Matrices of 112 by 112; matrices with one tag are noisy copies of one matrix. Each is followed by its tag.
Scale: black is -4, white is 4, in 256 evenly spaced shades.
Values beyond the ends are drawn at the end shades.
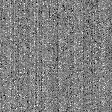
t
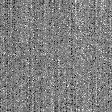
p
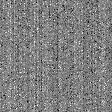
t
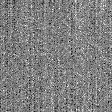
p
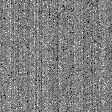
t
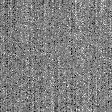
p
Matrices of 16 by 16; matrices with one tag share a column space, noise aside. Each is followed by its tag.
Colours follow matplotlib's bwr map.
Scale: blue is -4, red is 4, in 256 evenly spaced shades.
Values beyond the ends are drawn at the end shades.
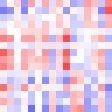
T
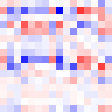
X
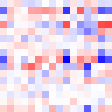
X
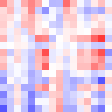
T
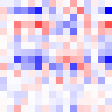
X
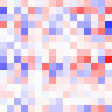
X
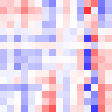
T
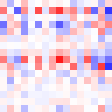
X
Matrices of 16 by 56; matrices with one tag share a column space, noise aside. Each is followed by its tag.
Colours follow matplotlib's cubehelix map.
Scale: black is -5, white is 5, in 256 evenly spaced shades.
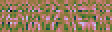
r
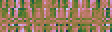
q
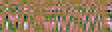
r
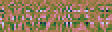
r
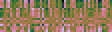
q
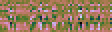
r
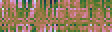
q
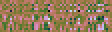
r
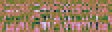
r
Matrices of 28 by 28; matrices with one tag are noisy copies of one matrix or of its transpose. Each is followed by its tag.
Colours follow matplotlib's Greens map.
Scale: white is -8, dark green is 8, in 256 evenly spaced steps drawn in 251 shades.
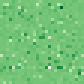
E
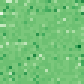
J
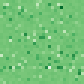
E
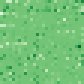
J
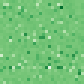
E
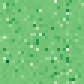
E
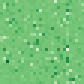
E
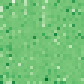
J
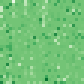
J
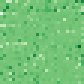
J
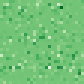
E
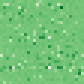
E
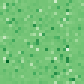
E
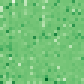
J
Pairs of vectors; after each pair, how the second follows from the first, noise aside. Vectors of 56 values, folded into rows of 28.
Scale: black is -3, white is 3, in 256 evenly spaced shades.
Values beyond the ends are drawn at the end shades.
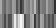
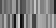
sign-scrambled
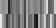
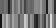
sign-scrambled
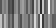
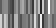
copied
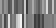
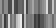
copied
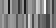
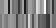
copied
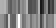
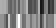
copied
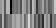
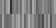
shrunk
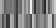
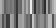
copied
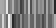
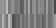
shrunk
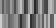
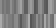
shrunk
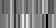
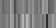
shrunk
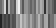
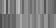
shrunk
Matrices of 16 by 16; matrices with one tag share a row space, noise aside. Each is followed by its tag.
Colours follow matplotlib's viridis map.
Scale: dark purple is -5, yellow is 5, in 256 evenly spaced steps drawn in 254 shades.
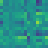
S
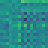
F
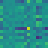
S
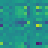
S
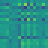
F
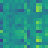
S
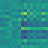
F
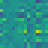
S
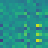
S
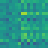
F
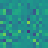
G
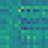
F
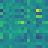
S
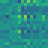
F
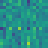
G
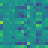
S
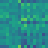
F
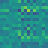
F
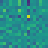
G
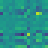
S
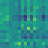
F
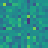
G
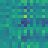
F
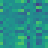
S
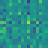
G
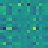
G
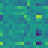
S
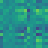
S
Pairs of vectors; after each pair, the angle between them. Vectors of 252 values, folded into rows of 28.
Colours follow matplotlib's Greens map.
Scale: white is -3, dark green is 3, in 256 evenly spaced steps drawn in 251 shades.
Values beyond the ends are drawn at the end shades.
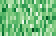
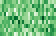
orthogonal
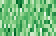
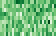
partly aligned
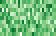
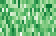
nearly parallel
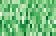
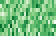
partly aligned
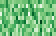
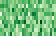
nearly parallel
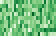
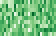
nearly parallel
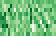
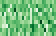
nearly opposite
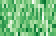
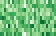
orthogonal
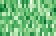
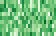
nearly parallel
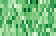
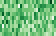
orthogonal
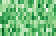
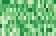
nearly opposite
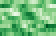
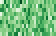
orthogonal
